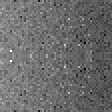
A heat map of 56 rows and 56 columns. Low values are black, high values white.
No row or column stands out. The grain is fine, like static. The top and bottom halves mirror each other. Values rise toward the left. There are no regular stripes.
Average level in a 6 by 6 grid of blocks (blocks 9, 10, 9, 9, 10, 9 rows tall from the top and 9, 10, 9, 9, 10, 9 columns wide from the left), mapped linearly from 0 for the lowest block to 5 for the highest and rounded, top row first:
543210 / 543210 / 543210 / 543210 / 543210 / 543210
